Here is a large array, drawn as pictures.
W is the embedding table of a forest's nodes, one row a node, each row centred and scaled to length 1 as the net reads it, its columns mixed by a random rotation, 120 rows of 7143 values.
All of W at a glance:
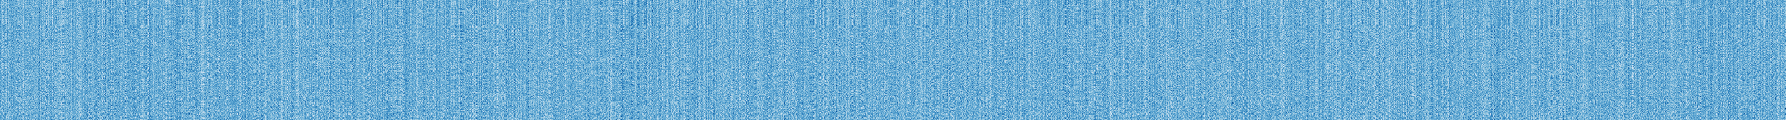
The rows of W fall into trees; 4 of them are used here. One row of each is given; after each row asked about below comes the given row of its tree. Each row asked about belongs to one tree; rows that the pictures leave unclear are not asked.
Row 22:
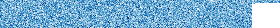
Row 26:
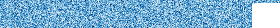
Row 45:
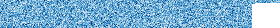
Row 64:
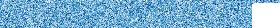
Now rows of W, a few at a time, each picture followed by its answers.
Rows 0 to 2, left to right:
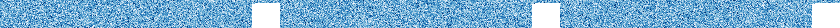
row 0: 22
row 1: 22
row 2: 22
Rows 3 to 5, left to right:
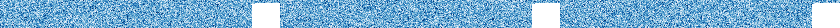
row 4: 22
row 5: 64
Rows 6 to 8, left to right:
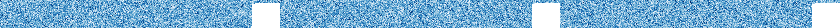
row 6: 22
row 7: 64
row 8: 26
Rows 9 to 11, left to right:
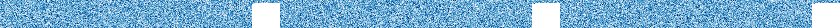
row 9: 26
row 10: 22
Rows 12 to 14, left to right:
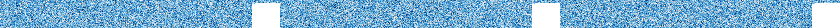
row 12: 26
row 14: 26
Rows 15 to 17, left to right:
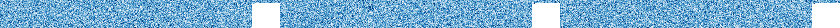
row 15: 22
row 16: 22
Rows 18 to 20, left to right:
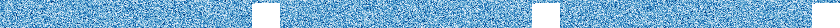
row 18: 26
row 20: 22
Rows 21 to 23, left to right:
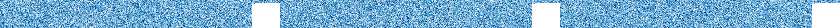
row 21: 22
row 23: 22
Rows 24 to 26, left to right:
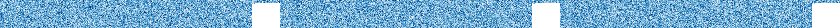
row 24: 22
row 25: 26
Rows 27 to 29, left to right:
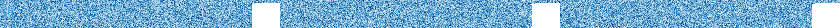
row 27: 26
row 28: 22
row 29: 64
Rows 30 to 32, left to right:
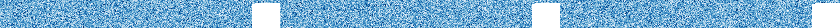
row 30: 26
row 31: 26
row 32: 45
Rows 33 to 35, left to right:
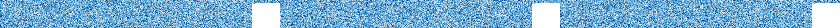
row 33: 22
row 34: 26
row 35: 22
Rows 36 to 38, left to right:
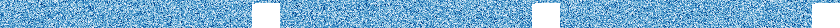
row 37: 26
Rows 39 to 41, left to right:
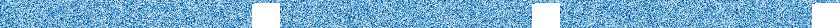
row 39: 64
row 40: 45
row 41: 45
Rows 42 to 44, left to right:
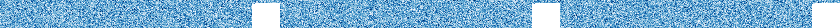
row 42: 26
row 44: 26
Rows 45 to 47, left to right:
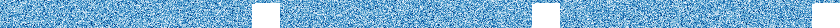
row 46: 22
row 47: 64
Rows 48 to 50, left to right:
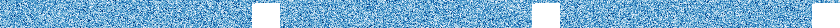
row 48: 26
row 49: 22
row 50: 64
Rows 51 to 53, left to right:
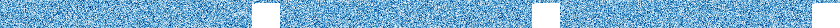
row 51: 22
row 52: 64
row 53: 64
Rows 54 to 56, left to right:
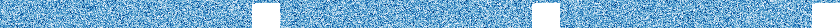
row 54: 22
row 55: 26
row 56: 22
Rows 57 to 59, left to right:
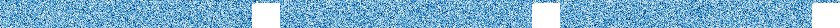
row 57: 26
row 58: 64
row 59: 64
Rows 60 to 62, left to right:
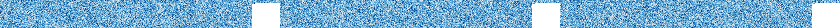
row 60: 45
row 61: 26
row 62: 26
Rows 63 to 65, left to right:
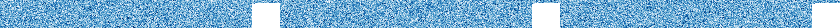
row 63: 22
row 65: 22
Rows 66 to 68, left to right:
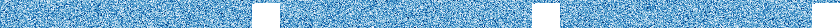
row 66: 64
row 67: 22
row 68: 22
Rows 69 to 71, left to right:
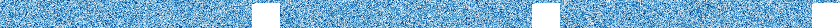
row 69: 45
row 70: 64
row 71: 64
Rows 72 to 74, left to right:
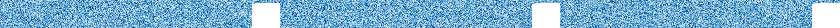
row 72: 22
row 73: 26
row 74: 26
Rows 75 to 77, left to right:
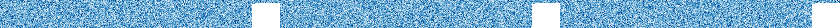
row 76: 22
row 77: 22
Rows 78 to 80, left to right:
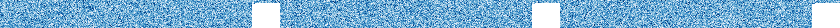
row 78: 22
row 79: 26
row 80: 45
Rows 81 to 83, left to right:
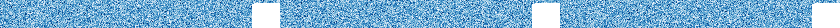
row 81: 64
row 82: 26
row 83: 64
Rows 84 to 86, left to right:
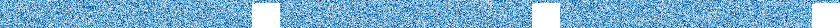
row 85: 26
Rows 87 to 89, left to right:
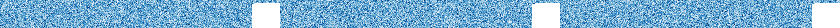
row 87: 64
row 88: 45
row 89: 64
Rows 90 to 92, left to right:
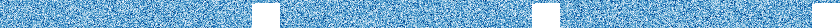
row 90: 22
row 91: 22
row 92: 26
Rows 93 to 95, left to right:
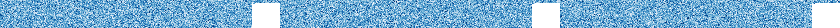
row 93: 22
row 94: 64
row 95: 22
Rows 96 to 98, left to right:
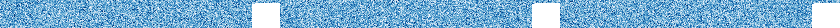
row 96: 26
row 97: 64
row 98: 64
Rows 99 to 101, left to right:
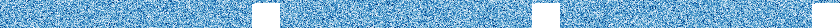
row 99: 64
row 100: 22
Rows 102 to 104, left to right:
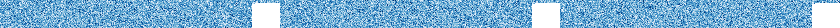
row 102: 26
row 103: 26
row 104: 22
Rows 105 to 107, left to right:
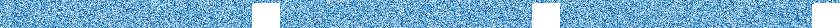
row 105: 26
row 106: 64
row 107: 64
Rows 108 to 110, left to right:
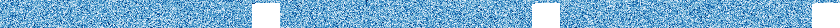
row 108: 45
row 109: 26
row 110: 64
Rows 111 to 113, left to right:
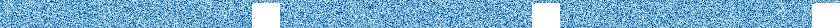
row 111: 26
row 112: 22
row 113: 45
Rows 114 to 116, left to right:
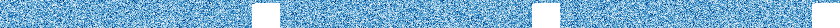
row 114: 45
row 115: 26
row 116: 26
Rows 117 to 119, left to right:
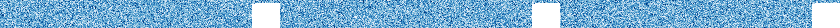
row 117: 22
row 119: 26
